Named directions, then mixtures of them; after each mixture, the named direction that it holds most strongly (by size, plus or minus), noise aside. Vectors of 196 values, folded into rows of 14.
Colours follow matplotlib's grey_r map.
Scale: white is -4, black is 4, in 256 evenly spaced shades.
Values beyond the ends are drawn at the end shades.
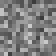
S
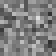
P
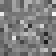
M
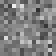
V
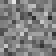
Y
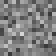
Y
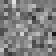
Y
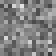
V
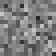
P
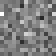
M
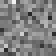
Y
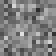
V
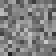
S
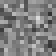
P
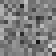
P
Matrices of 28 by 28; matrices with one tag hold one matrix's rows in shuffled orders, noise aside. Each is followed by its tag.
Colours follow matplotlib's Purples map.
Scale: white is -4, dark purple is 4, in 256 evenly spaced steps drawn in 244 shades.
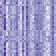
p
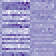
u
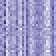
p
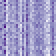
p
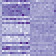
u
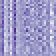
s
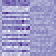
u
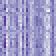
p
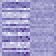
u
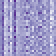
s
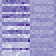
u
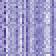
p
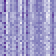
p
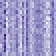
p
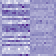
u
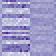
u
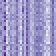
p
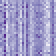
p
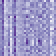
s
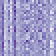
s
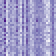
p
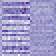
u
